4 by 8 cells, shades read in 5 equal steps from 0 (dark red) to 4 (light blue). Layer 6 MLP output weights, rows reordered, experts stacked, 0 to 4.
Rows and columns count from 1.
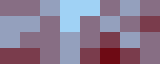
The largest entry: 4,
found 3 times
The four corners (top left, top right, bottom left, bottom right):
2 2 1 2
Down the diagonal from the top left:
2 3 2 3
